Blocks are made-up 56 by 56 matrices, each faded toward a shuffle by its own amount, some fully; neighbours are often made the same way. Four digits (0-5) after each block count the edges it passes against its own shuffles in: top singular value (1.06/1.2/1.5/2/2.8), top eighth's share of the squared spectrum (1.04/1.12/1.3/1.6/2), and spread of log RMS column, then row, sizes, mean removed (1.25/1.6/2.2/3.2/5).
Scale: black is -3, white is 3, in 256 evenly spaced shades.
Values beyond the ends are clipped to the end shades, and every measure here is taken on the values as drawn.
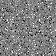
0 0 0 0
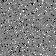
0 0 0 0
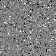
1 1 1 0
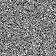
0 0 0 0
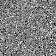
0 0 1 0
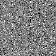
1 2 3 0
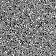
0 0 0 0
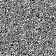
0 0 0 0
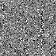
1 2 2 0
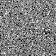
0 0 1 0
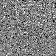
0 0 0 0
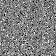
0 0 0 0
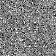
0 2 2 0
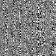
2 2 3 0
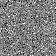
0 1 0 0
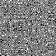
3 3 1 1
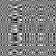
5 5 4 4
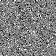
2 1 0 0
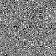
4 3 1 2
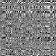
4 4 3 3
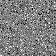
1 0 0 0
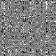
4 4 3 1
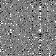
3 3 2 1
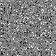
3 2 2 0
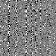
4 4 3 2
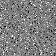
2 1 1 0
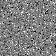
0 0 1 0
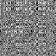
4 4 3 3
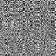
4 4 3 3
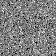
2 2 0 0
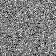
1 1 0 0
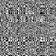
4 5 3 3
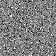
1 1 0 0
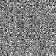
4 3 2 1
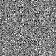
3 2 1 1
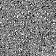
2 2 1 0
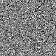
3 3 1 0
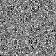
3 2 1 1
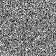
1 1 0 0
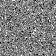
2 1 0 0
